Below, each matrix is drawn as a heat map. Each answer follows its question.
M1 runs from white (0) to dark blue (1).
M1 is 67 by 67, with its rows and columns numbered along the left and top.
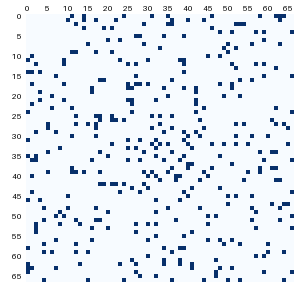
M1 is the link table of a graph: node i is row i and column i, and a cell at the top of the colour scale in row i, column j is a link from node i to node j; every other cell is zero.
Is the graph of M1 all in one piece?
yes
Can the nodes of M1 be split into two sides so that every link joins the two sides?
no
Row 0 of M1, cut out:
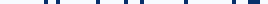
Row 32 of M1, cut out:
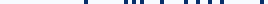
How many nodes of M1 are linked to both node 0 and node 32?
3
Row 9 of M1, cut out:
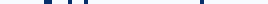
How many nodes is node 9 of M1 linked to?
5
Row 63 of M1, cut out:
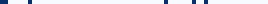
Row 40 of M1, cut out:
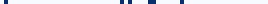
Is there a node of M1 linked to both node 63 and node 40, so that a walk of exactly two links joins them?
yes
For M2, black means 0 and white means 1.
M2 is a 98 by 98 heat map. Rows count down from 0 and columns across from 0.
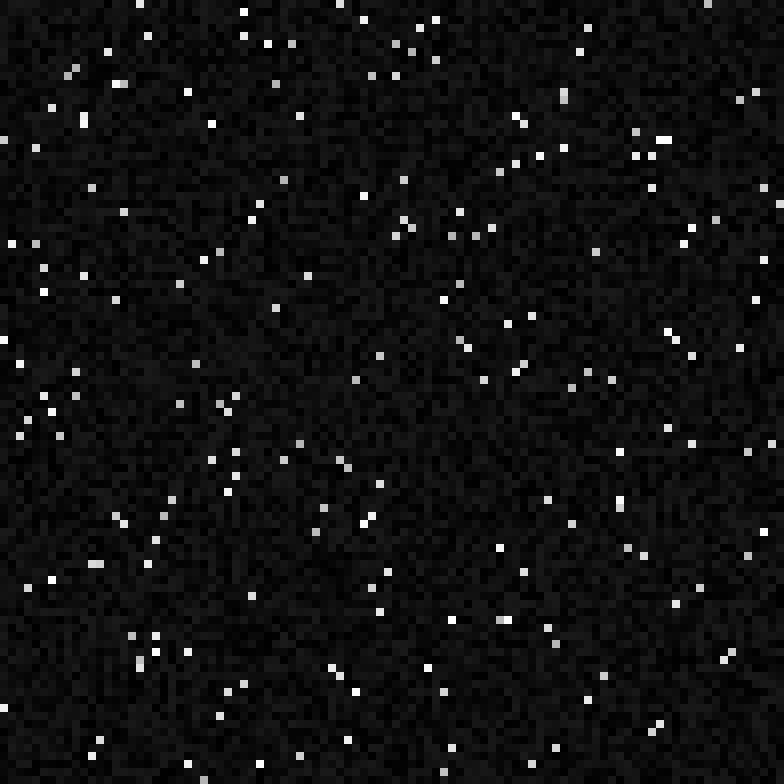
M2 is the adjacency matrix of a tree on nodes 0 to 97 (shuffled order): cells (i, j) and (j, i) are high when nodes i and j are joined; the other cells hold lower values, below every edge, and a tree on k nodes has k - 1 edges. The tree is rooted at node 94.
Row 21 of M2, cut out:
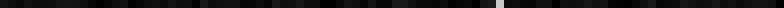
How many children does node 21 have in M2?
0
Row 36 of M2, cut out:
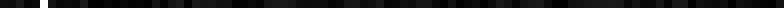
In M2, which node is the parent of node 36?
5
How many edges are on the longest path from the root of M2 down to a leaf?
12
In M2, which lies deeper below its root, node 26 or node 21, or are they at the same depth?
node 21
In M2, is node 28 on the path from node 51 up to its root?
yes
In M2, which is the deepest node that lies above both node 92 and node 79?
11
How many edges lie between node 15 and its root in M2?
4
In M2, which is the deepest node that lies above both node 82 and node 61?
37
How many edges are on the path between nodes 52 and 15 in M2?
7
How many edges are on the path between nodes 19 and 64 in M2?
7
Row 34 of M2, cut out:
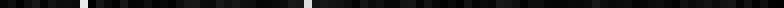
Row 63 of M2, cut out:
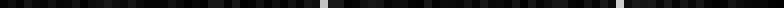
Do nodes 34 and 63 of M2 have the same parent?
no
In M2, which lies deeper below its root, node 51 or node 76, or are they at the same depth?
node 76
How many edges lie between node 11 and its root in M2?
1
